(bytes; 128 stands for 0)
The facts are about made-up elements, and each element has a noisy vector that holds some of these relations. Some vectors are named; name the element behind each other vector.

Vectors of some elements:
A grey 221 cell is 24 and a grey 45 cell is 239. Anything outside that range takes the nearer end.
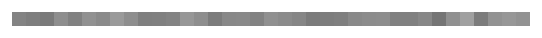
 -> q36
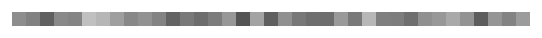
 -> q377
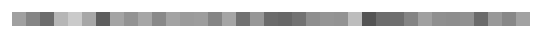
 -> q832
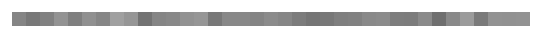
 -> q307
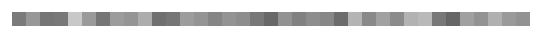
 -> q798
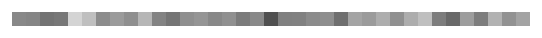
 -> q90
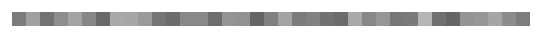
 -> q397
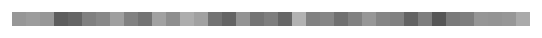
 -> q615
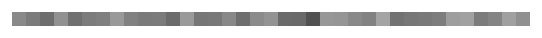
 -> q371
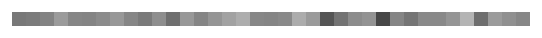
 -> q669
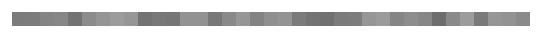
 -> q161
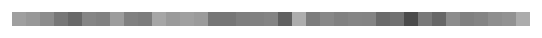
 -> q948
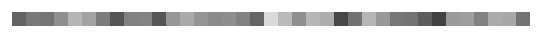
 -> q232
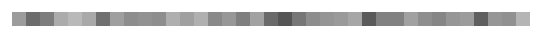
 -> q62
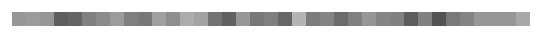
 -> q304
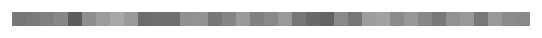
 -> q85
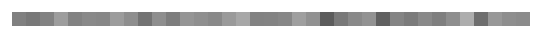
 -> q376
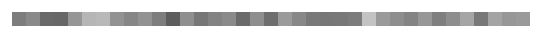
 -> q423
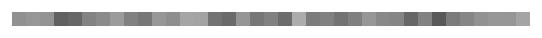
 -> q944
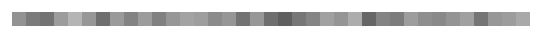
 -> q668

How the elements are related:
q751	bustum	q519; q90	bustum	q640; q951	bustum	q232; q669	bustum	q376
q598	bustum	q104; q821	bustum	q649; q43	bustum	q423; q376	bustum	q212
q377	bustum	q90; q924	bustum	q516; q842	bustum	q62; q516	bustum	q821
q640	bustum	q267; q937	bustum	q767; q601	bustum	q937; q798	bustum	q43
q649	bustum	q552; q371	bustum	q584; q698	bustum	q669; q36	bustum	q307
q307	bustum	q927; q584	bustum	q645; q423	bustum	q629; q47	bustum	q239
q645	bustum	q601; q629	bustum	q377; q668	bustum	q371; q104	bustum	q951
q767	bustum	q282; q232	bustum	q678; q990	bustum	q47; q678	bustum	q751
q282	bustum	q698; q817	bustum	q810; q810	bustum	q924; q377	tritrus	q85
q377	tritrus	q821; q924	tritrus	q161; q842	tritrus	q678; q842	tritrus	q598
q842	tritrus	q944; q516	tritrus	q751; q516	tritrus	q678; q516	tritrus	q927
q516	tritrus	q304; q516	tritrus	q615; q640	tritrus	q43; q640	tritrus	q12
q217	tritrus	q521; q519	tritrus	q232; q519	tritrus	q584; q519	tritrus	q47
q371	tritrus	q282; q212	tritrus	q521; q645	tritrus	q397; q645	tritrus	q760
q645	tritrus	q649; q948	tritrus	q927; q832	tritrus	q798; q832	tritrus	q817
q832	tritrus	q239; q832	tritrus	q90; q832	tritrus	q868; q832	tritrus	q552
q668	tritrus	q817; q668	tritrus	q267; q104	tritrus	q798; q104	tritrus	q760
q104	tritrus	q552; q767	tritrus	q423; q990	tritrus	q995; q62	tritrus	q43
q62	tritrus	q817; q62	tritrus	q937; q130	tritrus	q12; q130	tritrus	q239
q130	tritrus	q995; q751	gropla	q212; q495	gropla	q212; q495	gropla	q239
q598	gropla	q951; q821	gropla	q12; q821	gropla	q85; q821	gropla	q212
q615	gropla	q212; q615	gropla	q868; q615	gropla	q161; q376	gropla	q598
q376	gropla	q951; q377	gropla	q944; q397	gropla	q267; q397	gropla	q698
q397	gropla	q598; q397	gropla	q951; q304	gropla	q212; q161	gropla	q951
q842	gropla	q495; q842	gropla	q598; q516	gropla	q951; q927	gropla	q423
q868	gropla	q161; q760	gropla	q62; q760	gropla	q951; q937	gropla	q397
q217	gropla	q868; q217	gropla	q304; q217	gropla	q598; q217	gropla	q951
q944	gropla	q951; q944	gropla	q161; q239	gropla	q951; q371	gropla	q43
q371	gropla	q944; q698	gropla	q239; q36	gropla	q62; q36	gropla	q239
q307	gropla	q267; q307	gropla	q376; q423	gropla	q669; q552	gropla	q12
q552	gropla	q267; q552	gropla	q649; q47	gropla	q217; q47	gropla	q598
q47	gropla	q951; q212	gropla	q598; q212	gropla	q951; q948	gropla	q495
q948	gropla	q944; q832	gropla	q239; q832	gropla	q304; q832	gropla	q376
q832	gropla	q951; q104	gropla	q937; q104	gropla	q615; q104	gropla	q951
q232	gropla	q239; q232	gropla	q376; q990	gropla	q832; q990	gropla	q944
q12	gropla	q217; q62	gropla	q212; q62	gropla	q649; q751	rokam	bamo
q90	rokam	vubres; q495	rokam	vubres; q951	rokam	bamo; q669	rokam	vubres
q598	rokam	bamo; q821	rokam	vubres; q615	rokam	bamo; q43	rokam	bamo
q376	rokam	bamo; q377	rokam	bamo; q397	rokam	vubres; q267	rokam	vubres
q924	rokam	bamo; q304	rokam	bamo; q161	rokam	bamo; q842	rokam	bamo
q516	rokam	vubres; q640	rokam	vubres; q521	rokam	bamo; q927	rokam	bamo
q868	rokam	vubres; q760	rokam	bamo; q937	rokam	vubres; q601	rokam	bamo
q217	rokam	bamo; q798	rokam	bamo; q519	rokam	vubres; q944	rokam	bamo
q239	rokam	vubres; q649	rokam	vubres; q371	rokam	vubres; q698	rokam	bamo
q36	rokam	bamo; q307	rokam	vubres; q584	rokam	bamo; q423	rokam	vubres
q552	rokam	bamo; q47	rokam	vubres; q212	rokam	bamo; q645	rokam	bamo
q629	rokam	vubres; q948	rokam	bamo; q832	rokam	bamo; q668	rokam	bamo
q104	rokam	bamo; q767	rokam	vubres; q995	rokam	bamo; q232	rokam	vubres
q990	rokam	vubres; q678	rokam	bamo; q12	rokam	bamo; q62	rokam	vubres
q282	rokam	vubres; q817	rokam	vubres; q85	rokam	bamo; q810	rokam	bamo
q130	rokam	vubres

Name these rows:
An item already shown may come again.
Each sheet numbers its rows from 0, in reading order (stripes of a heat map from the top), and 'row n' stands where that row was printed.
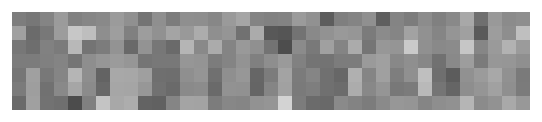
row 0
q376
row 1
q640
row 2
q937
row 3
q161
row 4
q760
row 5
q397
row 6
q821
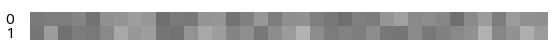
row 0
q161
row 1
q810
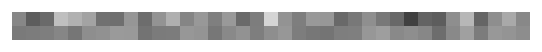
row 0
q519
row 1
q161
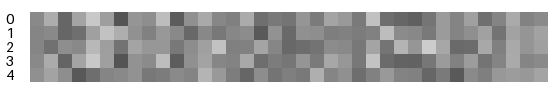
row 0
q104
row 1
q629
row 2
q239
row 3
q104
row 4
q598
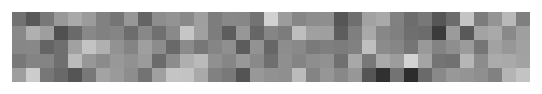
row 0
q47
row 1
q678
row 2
q629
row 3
q817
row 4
q516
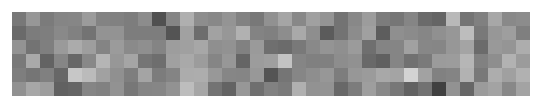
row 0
q951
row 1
q282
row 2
q990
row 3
q924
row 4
q43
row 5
q751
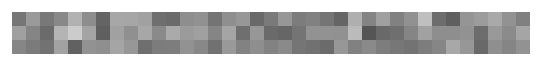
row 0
q760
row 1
q832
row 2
q217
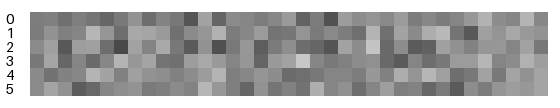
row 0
q601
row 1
q552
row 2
q645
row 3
q924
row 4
q267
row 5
q598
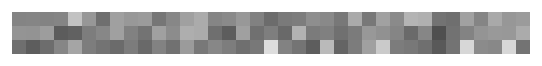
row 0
q868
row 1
q927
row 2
q584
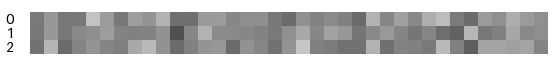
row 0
q798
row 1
q951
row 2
q649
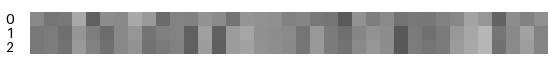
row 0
q212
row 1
q767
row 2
q767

